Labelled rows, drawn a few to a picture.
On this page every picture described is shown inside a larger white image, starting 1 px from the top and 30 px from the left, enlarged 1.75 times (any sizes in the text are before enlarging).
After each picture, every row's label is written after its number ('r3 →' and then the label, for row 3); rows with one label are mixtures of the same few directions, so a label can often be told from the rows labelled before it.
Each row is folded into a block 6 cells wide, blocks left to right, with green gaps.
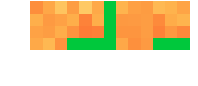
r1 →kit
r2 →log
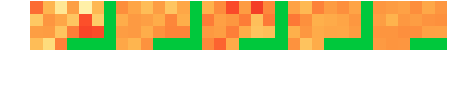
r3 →kit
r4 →kit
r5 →kit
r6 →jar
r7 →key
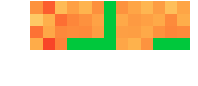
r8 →jar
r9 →kit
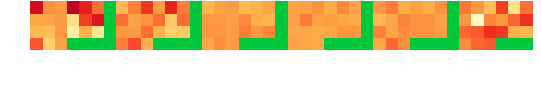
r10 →log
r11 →kit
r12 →log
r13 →key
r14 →jar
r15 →key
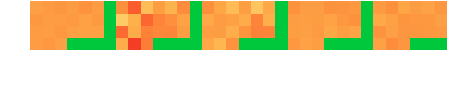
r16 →kit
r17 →jar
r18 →kit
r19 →log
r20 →jar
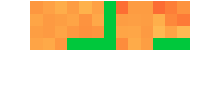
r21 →kit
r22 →log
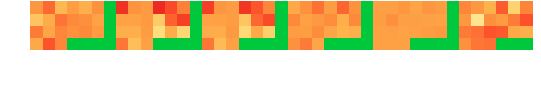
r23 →jar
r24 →log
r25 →log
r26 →kit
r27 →key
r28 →key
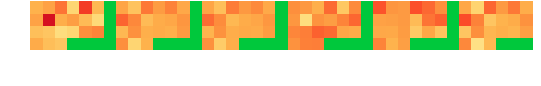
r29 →key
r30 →jar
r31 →jar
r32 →key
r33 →log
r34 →jar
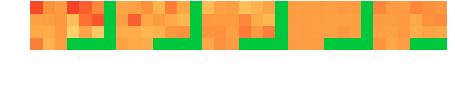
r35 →log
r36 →key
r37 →log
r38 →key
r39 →log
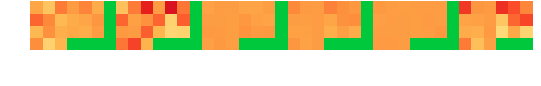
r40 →jar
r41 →kit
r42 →log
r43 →log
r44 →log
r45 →log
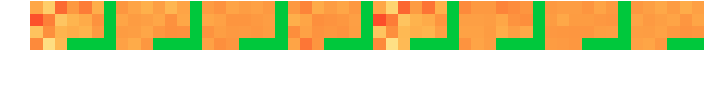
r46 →jar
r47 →kit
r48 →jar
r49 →jar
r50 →jar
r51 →log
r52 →key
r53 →kit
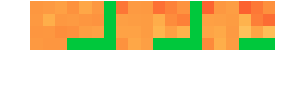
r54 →key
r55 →log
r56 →log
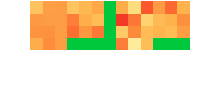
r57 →log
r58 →jar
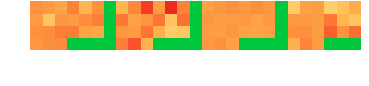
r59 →key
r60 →kit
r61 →kit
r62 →log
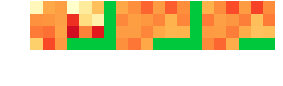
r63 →log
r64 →kit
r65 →kit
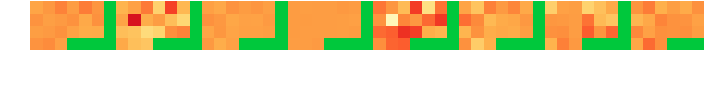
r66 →kit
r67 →key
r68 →jar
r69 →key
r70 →key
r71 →jar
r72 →log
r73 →jar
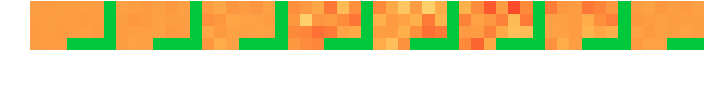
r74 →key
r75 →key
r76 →jar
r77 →key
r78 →kit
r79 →kit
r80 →log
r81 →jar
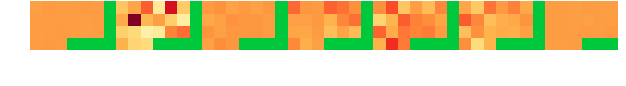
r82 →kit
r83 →key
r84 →jar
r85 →log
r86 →jar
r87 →jar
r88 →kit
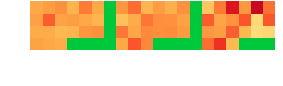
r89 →key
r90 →jar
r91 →kit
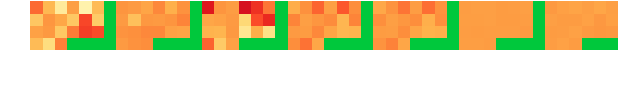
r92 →kit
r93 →key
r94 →log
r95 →kit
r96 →kit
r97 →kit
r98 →kit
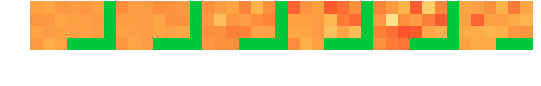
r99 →jar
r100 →log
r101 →key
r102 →log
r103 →key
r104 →key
